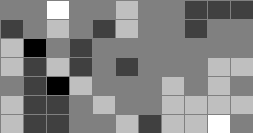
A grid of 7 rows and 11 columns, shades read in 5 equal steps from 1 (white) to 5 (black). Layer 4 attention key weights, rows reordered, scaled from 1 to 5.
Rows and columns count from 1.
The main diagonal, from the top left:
3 3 3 4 3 3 4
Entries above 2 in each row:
9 9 10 7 8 5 6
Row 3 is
2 5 3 4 3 3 3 3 3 3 3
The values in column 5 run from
2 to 4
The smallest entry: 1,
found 2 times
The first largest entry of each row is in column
9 1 2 2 3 2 2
